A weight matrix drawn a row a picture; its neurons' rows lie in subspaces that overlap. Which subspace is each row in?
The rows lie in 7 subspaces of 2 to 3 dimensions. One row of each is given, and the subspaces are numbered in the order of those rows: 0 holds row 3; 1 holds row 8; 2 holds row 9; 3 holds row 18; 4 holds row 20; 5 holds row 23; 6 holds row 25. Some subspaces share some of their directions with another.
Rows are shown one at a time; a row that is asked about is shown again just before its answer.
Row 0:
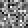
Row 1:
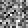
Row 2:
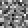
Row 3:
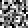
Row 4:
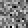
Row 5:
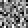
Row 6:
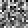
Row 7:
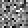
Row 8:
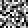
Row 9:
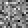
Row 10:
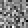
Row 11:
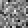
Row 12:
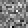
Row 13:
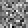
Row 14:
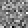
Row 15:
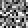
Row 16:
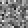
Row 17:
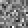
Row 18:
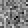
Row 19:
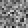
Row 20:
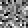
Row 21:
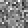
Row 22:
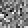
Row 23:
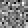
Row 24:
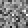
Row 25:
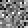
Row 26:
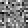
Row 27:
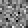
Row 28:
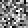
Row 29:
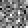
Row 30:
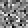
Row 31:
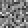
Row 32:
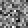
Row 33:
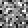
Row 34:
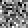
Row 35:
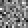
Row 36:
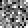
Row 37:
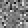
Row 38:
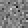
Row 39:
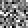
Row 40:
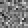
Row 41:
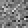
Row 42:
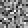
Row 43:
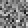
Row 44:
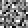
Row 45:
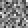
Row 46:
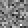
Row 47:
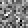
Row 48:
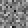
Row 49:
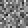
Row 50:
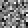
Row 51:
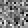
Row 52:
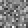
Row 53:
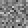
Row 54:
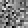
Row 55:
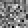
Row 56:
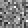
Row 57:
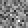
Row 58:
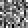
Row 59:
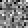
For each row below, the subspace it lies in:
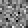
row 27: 6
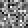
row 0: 1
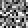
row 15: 1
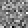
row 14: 0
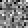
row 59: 6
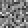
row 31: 1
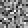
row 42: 6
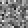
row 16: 4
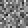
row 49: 6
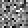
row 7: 1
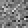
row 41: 2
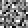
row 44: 0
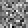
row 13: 0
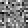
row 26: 5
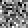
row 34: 0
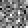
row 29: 6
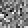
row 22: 6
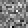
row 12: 0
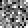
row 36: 6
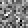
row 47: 4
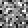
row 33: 0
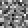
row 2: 0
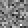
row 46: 1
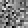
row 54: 6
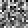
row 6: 1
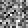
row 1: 5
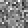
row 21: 5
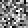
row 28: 1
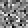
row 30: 1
